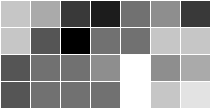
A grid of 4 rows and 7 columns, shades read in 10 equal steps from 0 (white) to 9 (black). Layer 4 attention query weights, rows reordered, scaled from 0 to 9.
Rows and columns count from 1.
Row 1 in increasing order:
2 3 4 5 7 7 8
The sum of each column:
16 19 26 22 10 12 13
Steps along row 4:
down same same down up down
